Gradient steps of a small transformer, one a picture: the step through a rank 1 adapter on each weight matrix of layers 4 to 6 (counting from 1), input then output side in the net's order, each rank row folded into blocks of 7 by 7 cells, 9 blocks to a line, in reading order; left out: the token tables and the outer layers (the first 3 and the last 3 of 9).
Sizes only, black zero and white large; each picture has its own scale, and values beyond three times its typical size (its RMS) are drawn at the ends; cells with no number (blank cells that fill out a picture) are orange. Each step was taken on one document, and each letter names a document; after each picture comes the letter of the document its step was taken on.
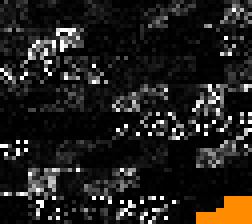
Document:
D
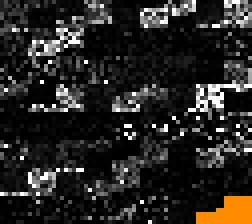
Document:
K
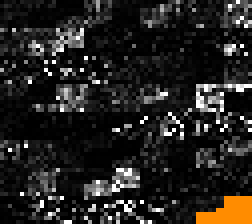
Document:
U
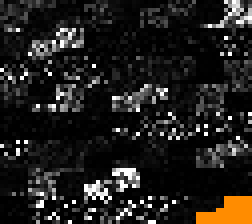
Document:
D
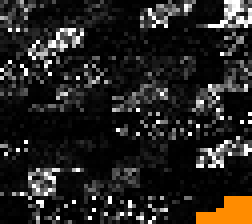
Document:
D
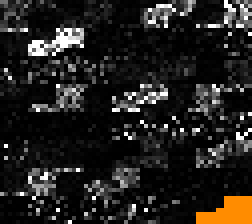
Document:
K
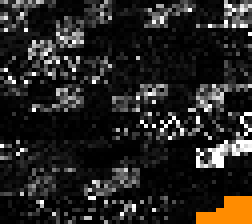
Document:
K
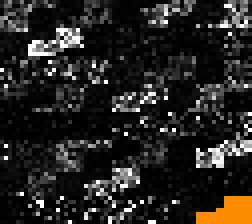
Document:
K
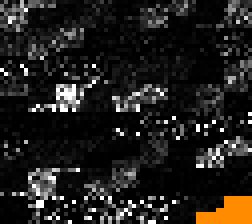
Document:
D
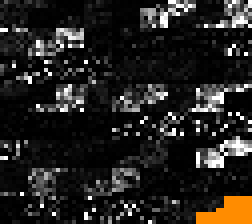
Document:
U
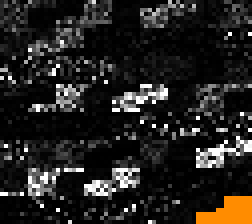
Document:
K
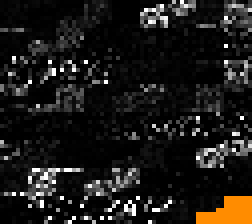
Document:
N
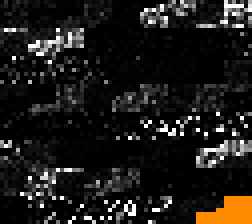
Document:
N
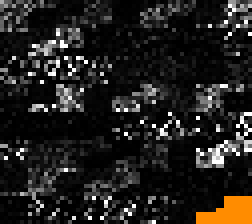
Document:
K
